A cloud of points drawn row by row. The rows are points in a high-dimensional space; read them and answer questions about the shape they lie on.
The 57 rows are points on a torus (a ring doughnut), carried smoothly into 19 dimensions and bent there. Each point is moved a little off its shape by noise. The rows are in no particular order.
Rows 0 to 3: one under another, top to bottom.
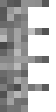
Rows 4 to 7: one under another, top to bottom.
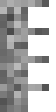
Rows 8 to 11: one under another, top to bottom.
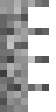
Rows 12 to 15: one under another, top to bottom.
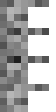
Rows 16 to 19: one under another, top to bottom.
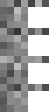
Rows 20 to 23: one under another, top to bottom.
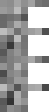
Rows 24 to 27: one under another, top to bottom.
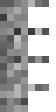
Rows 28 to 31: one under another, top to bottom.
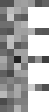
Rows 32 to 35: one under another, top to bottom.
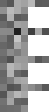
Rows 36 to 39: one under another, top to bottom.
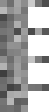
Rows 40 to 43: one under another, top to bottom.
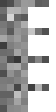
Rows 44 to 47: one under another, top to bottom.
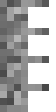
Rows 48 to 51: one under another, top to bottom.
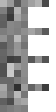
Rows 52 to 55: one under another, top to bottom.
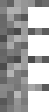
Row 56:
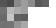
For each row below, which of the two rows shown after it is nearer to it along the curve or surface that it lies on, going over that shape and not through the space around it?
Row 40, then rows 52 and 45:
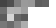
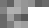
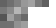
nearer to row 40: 52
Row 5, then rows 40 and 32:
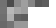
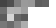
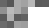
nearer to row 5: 40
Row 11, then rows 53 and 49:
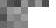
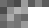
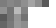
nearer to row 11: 53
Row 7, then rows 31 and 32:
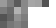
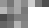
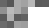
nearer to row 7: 31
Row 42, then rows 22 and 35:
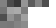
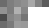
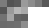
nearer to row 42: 35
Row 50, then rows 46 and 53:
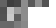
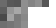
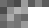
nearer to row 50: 53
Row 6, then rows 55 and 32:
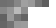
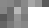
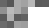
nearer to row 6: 55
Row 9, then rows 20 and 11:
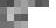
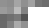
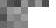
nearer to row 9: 20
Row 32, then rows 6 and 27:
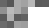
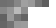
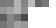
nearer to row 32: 27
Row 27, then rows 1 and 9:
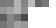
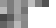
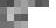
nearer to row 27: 9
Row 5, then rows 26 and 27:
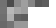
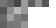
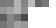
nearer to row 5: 27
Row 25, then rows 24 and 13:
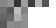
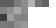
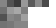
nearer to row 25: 13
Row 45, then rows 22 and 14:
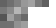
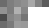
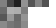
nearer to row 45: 22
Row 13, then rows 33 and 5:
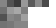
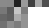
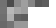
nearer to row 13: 33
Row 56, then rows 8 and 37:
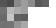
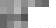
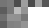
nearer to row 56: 8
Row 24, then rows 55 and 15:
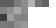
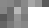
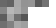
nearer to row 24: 55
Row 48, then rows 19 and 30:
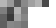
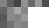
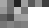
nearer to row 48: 30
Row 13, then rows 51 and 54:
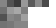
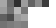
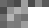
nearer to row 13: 51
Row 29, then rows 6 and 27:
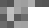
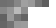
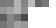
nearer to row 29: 27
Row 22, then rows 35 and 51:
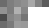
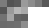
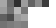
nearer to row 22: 35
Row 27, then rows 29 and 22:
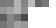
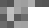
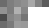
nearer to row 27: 29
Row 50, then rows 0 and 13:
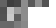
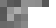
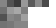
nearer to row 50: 13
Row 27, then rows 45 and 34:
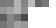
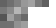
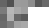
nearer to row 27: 34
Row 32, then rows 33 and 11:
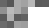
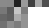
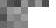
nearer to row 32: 11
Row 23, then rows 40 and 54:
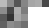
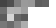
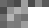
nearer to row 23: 54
